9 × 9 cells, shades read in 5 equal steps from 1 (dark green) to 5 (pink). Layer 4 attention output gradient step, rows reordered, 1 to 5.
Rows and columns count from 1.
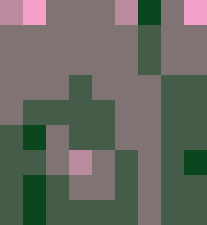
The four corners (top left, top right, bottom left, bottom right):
4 5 2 2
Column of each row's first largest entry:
2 1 1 1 1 3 4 4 7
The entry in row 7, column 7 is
3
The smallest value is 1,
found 5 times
